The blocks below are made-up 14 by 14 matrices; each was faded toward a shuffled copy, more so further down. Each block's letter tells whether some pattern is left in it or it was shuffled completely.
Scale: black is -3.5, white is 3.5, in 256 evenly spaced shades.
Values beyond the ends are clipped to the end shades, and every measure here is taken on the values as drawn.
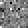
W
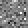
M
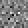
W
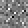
M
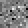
M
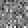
M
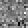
M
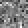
M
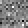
W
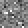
M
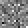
W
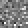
M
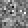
M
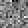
W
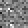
W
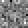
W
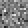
M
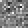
W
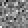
W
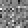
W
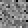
M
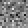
M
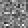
W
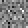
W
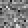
M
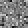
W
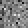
M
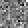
M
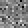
M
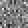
W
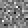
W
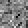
M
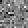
M
